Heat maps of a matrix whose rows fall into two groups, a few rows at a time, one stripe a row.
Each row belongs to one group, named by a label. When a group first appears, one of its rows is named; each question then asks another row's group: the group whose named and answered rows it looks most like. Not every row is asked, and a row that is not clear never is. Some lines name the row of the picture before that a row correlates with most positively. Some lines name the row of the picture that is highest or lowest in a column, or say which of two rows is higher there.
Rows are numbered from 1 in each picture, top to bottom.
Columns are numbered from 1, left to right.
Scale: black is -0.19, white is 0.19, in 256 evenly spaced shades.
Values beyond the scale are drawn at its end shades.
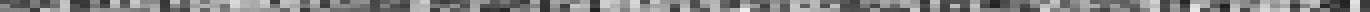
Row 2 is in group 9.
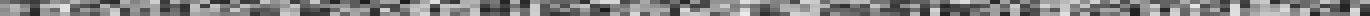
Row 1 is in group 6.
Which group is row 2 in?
9
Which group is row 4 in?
9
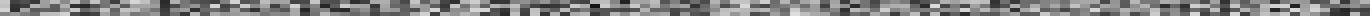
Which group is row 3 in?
6
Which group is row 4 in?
9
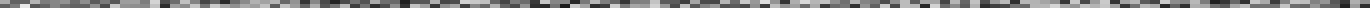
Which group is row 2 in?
9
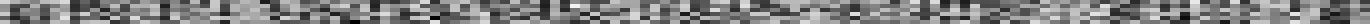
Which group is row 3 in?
9
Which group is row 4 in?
6
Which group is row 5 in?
9
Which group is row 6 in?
6
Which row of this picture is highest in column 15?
6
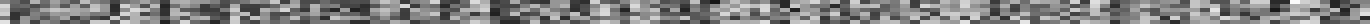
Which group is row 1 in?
6
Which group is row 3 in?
6
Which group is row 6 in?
6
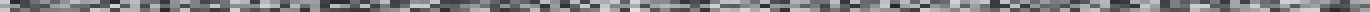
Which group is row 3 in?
6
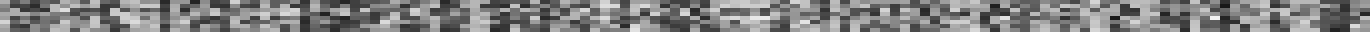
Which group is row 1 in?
6
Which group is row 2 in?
6
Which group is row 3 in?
9
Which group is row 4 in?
9
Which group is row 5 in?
6
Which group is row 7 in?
6
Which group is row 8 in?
6
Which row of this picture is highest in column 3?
4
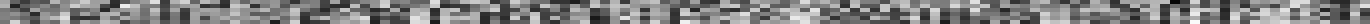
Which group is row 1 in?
6
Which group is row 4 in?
9
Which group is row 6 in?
9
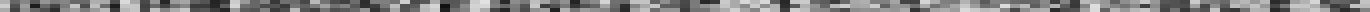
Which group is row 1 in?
6
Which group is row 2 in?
6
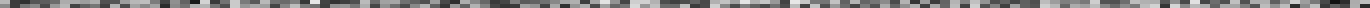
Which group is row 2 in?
9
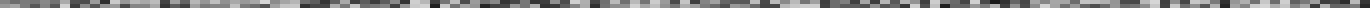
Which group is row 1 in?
9
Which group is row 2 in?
9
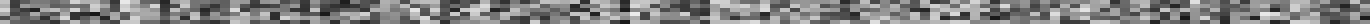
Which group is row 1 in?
6
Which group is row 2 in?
6
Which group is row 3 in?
6
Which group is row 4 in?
9
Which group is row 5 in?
9
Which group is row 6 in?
6
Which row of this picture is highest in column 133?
1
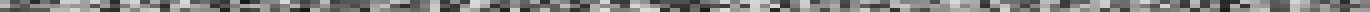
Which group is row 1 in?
6
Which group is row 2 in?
6
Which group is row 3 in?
6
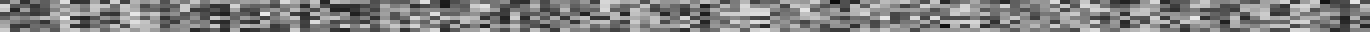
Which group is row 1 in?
9
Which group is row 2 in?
6
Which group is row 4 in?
6
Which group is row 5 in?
9
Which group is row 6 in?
6
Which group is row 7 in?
9
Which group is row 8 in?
6
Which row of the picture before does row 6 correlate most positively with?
3
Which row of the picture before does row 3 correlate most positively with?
1
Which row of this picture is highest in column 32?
6
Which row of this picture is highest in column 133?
4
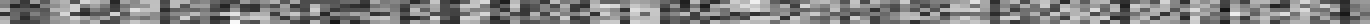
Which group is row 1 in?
6
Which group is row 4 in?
9
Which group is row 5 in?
6
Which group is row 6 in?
6
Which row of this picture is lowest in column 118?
3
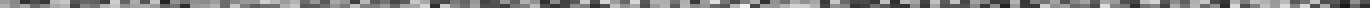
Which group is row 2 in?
9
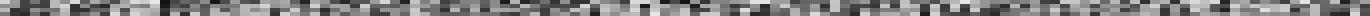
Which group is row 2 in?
9
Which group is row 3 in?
9
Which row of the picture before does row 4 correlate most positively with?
1
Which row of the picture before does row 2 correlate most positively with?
1
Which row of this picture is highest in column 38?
1
